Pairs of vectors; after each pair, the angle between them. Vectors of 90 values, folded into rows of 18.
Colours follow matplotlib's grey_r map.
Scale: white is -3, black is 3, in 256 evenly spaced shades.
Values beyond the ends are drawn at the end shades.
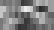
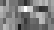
nearly parallel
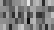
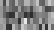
partly aligned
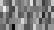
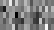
partly opposed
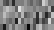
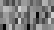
nearly parallel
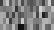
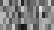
nearly parallel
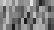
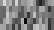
nearly parallel
